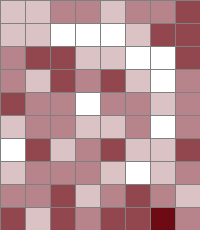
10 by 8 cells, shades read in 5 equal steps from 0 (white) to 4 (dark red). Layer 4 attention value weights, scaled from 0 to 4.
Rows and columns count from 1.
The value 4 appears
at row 10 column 7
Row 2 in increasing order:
0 0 0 1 1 1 3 3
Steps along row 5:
down same down up same down up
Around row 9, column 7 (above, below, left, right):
1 4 3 1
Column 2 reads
1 1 3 1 2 2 3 2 2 1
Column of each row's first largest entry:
8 7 2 3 1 2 2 2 3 7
